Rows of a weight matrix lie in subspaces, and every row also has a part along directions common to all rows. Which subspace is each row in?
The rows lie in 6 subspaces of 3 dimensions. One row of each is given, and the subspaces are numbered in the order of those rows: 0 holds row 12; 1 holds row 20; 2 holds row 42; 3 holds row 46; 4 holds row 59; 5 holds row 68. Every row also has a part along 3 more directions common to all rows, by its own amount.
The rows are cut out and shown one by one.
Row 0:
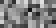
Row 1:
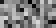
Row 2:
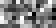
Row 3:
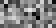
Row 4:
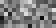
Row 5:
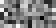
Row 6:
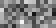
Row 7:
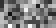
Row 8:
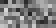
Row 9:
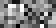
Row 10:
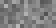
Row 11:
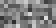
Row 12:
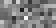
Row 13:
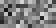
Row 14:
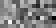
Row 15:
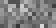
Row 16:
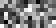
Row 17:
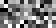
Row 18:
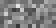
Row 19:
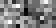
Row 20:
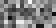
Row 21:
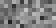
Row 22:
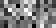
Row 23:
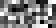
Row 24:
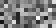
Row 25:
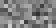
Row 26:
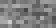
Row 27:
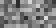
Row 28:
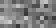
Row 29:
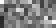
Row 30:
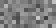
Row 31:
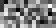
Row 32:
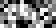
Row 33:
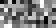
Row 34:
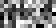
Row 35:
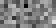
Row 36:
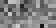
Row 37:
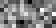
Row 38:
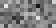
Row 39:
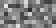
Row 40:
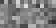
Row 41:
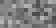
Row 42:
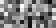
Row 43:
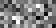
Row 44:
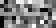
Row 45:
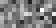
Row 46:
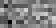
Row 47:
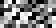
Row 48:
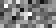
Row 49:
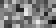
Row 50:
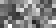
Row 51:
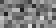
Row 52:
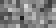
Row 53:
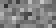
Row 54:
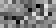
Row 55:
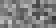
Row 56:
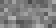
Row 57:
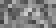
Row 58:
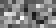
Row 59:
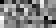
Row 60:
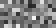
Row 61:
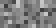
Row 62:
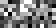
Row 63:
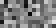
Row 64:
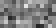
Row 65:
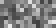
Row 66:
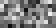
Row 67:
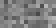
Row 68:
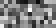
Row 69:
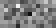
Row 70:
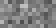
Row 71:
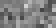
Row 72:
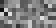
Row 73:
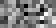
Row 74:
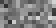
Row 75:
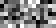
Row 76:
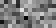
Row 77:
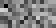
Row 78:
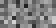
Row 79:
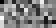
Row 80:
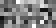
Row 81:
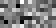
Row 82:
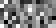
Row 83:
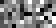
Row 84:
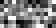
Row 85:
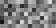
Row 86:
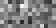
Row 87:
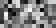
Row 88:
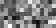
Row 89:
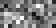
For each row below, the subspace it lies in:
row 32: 1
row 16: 5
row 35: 5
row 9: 2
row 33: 4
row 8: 4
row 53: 0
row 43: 0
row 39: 5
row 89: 0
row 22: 2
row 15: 2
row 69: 0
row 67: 3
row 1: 4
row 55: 3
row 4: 2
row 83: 1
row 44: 5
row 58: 0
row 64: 1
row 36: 2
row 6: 1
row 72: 2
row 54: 0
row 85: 2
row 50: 4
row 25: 3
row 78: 5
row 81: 3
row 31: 4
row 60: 4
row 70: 2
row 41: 3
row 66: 4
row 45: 1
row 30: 0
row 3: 0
